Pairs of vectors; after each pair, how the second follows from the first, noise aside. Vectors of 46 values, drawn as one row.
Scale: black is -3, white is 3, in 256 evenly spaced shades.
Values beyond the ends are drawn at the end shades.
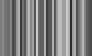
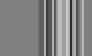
partly zeroed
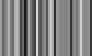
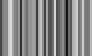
reversed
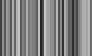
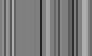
partly zeroed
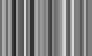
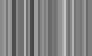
shrunk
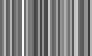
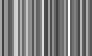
reversed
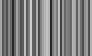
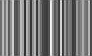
negated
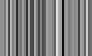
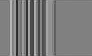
partly zeroed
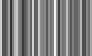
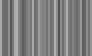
shrunk
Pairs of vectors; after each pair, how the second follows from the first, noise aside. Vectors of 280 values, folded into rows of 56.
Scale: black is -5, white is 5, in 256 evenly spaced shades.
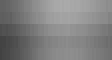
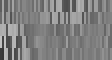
sign-scrambled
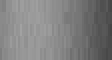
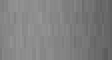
shrunk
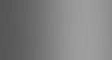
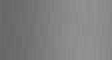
shrunk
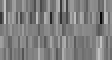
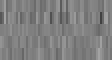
shrunk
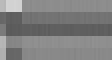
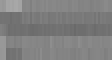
shrunk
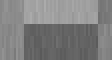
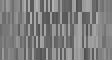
sign-scrambled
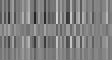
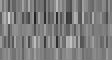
sign-scrambled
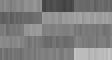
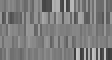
sign-scrambled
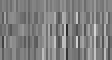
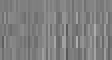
shrunk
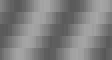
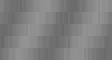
shrunk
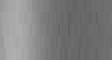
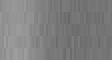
shrunk
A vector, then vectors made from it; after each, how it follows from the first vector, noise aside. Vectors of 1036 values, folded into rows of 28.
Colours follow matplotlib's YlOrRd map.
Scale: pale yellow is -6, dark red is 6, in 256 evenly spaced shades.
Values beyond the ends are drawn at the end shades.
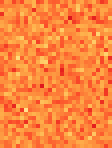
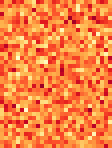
scaled up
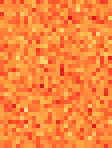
copied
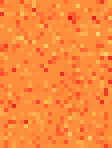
partly zeroed
